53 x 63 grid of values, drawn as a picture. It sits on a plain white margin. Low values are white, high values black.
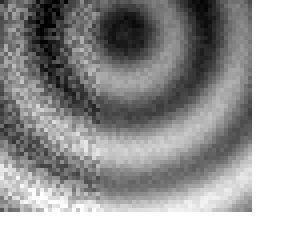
Slope: up to the top. Seam: vertical, 40% of the way across, the right part calmer. Rings: centred on the top middle.
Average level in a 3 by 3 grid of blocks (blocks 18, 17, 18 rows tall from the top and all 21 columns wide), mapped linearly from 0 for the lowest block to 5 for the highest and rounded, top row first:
5 5 5 / 3 3 2 / 0 0 0
